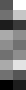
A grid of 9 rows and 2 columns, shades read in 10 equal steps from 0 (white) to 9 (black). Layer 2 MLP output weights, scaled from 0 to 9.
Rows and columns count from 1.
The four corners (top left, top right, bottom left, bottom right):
6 0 9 8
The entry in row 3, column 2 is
7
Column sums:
48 37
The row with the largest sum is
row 9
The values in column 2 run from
0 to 8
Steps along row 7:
down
